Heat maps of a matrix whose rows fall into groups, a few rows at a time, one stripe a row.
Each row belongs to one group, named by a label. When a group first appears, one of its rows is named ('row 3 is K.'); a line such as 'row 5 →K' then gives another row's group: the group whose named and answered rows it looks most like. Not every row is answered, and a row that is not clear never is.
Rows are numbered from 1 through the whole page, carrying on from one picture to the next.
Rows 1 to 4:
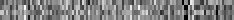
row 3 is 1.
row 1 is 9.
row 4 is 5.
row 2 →5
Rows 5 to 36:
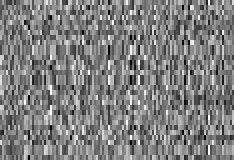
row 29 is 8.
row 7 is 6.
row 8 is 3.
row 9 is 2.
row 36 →5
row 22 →6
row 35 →8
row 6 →9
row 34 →8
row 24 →5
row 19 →1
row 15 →6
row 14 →6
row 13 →9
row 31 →9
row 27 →6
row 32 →5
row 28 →8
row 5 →8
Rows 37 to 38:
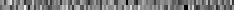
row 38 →5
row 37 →2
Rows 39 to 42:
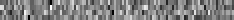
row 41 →8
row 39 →3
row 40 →1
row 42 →5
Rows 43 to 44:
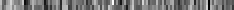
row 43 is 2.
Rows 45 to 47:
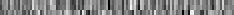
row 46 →6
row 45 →6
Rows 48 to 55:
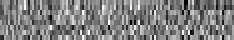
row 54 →1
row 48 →5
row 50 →9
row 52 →3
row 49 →5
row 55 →9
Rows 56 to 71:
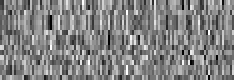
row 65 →1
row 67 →1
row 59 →3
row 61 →3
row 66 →9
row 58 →8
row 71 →2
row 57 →9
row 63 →6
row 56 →9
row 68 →1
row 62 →8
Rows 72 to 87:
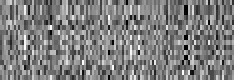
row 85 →2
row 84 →9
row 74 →5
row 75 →3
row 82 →6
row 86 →1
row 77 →6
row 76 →2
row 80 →8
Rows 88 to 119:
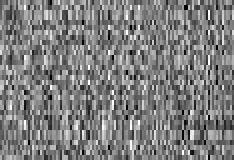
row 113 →5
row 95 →6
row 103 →3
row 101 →1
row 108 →2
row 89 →5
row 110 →9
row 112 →5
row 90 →8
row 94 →8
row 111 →2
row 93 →3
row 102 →2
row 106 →2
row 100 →8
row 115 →9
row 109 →2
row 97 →1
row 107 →3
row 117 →6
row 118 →1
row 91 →8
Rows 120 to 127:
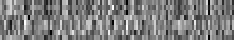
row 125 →8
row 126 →3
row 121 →2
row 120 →2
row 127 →2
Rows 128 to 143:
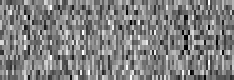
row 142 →1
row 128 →8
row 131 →5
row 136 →1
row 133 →2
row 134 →9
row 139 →6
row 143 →5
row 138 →9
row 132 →3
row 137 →5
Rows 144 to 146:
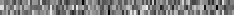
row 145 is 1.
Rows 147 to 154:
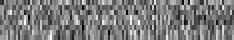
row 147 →9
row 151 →5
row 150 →5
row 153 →6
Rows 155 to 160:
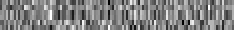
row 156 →8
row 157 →6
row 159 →9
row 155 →6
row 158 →6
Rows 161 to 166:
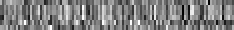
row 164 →9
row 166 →6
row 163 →9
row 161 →2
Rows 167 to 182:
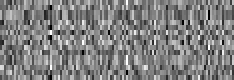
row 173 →6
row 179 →8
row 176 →8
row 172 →3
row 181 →2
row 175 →9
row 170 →2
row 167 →8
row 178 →8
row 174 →3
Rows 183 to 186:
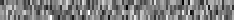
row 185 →1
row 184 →2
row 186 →6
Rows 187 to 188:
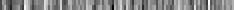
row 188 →8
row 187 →8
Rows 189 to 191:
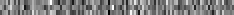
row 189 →6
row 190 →2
